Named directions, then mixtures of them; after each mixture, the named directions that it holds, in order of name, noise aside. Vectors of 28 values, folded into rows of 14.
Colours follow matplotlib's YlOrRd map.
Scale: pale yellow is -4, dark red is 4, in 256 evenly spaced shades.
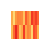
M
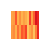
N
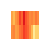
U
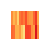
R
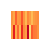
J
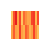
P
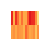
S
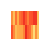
R, S, U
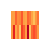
J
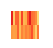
P, S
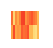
J, S, U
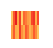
P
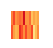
M, U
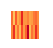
J, R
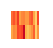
R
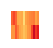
U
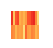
S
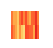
R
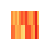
R
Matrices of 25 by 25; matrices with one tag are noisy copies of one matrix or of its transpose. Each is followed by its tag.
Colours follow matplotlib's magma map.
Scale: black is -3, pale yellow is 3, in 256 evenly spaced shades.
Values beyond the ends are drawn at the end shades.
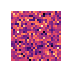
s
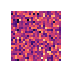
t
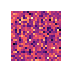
s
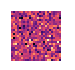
t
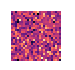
t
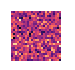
t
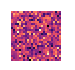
s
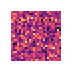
s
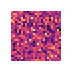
s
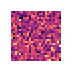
t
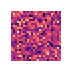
s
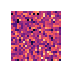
t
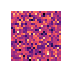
s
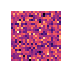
s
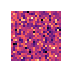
s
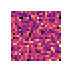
t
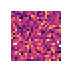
t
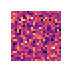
s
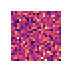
t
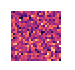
t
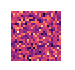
s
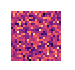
s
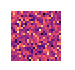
s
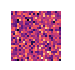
t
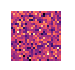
s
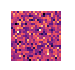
s
